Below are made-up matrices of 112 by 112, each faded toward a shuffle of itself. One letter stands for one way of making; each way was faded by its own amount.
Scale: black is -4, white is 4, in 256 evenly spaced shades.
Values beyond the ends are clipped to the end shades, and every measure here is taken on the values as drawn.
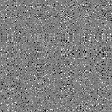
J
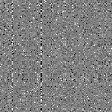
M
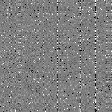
M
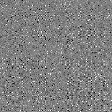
J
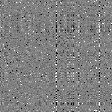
M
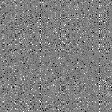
M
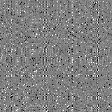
M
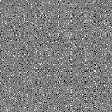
J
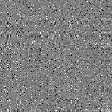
J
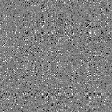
J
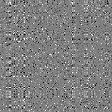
M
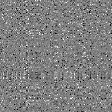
J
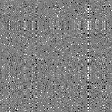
M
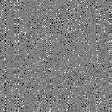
M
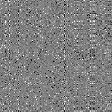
M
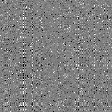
M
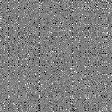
M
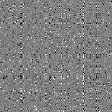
M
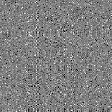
J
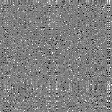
M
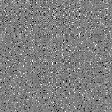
J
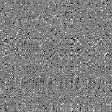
J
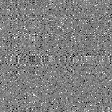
J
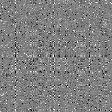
M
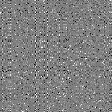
M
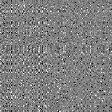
M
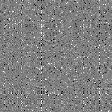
M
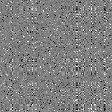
M
